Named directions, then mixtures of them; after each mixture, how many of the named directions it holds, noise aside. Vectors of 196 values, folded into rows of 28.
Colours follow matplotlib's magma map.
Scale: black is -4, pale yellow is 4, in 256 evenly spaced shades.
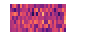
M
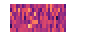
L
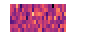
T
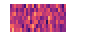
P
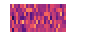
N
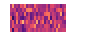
one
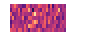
three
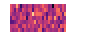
one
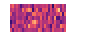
three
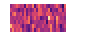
two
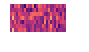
two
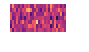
two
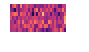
one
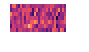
two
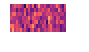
one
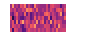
one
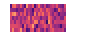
two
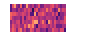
three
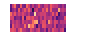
three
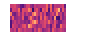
two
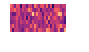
three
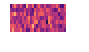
two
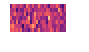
two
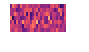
three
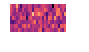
one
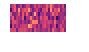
one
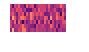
one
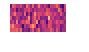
two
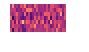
one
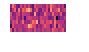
two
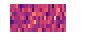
two
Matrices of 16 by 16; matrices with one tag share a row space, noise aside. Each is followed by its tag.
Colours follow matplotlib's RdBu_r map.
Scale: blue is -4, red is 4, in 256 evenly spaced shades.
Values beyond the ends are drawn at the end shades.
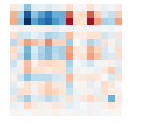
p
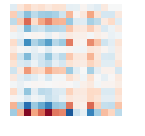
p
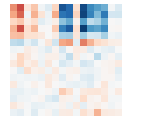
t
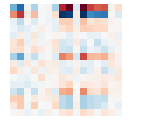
t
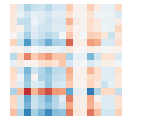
p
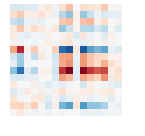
t
